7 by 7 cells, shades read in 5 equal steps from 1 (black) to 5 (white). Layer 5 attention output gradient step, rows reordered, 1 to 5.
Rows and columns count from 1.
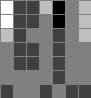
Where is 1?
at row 1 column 5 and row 2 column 5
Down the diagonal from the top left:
5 2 3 3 2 3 2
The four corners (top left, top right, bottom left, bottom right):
5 4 2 2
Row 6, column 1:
3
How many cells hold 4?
5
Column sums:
25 16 17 21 13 20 23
